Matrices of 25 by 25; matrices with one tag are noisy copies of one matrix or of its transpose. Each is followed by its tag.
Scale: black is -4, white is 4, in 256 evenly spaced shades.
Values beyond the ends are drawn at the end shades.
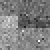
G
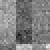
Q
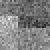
G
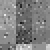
Q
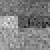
G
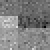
G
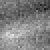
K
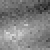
K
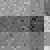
Q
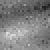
K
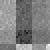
Q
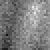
K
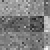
Q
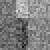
G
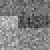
G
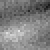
K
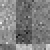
Q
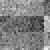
Q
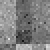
Q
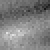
K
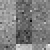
Q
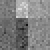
G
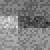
G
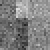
G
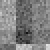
Q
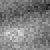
K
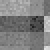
Q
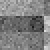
Q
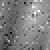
K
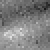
K
